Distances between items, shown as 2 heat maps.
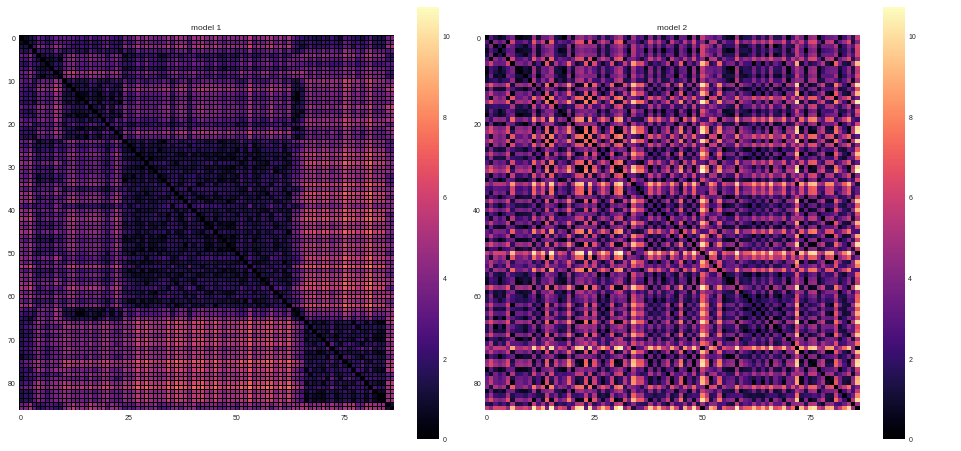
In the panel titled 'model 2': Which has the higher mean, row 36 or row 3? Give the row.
36
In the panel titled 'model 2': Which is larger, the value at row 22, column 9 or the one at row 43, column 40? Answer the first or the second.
the first
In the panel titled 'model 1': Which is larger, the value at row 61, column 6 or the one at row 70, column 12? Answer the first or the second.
the second
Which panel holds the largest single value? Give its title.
model 2
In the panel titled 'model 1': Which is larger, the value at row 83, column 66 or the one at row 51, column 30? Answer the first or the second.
the second
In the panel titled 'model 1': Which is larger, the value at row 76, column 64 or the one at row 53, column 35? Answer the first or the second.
the first
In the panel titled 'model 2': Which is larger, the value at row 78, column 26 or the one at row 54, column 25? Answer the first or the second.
the first
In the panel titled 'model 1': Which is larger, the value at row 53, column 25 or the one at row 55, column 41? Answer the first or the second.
the first
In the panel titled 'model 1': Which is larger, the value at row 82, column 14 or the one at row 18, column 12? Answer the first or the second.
the first
